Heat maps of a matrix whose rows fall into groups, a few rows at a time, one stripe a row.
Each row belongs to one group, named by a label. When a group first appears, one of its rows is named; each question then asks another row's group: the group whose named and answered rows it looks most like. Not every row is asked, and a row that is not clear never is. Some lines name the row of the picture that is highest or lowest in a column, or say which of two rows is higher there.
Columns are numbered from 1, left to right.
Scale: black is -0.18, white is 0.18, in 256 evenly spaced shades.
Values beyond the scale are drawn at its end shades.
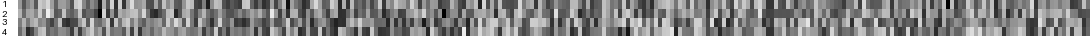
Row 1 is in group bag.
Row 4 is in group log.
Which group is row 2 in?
bag
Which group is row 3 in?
log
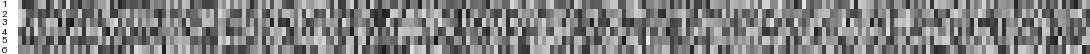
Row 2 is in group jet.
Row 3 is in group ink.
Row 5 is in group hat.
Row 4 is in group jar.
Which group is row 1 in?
hat
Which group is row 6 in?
log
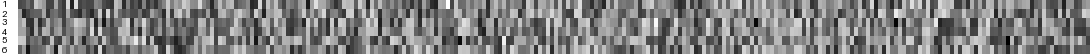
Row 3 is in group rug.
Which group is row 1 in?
hat
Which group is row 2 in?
hat
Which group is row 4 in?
rug
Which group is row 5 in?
jet
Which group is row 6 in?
rug
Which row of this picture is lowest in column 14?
1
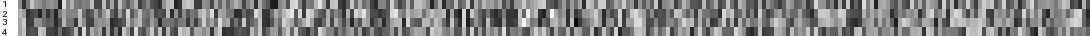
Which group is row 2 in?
jet
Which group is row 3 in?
jet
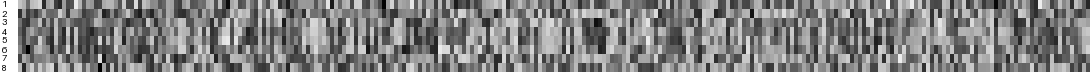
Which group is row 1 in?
ink
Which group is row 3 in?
hat
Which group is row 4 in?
hat
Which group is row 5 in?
hat
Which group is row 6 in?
hat
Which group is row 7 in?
rug
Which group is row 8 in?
bag
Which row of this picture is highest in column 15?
1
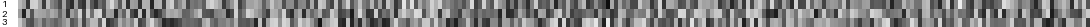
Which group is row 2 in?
jar
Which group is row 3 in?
jet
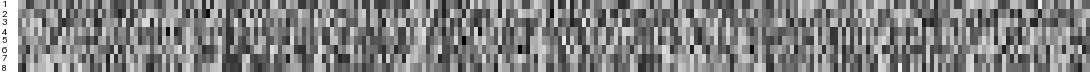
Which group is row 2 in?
jar
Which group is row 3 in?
ink
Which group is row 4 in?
bag
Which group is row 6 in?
log
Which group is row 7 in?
bag
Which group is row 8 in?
bag
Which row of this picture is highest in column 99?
1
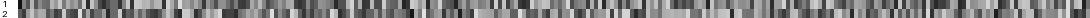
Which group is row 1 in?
log
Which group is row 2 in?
bag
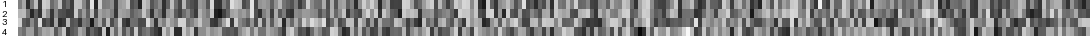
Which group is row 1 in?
rug
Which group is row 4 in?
bag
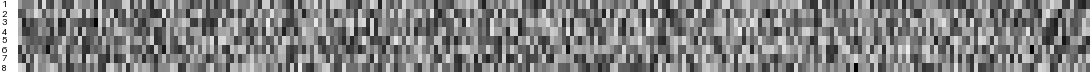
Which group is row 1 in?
rug
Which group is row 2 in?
jar
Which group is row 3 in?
hat
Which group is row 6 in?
rug
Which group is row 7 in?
jar
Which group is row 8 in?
ink
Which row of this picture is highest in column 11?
6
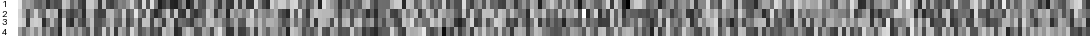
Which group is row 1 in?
jet
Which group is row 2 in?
ink
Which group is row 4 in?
bag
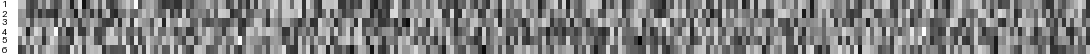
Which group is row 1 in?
jet
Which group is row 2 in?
jet
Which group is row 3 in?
log
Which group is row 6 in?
jar
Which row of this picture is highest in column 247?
2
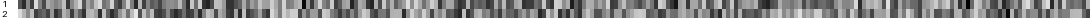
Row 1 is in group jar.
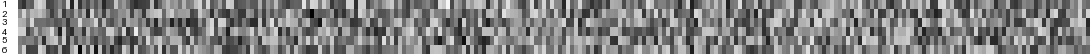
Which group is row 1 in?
hat
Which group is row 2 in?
log
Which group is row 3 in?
jet
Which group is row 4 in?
ink
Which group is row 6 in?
log
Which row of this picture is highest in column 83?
1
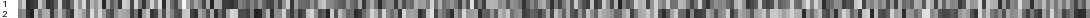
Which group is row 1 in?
log
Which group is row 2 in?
rug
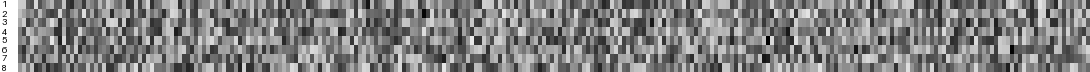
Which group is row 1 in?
ink
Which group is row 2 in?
log
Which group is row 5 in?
ink
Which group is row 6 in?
hat
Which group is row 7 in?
jar
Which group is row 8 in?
jet
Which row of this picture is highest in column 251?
2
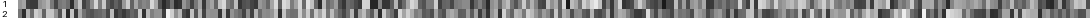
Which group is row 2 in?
jar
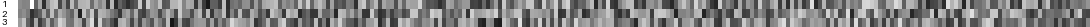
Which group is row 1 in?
jar
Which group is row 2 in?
log
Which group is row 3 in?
rug
